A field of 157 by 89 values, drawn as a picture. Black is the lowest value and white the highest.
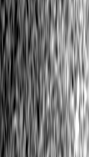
Histogram: bell-shaped. Grain: streaks running down. Slope: up to the right.
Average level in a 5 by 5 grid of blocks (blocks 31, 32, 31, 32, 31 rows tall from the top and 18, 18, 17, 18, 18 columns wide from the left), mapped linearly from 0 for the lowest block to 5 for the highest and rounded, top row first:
0 1 2 3 4 / 0 1 2 4 4 / 0 1 2 4 4 / 0 2 2 3 5 / 1 2 2 3 5
